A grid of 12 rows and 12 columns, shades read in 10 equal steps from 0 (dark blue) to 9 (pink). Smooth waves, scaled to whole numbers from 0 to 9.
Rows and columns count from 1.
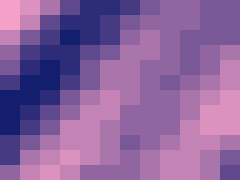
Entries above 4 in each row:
5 5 4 6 6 6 8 9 9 9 10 11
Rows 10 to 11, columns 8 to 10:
5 6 7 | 6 7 7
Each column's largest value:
9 8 8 8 7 7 6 6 7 7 8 8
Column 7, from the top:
2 4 5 6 6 6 6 5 5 4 5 5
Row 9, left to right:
0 2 4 7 7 6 5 5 5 7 8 8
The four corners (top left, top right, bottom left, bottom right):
9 4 5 3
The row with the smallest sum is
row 3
